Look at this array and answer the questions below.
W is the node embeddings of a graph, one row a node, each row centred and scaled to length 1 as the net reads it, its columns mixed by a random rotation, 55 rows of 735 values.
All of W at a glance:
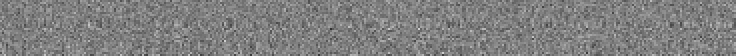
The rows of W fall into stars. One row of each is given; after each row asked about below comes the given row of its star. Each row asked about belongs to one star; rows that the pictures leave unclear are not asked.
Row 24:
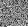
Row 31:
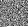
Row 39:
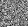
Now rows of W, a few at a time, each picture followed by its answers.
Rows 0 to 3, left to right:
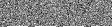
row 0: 24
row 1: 39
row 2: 31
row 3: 39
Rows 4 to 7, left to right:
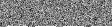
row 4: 24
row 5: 24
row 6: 31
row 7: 39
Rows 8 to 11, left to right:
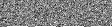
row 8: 39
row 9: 31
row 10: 39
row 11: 31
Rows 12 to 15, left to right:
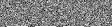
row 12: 24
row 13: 39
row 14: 39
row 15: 31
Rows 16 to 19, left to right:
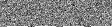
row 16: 31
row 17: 39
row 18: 39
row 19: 24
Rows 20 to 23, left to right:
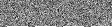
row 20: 31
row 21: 24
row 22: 24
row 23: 24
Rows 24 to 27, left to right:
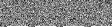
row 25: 24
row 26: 24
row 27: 24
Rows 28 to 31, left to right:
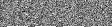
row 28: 39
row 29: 39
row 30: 31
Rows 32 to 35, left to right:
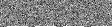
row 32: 31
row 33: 24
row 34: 24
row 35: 39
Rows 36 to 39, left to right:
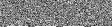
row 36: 24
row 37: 24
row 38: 39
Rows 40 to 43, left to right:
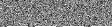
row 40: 24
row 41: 24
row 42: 31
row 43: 24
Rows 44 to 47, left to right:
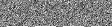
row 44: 31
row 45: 31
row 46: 31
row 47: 31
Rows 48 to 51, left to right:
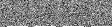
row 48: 24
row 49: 31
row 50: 31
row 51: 39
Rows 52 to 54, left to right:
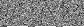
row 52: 39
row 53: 39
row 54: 31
